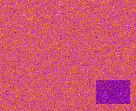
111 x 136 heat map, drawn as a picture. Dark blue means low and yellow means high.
There are no regular stripes. The ninth with the lowest average is the bottom right. An odd patch, lower than its surroundings, sits in the bottom right. The halves do not mirror each other. Most values sit high, with a long tail of low ones.
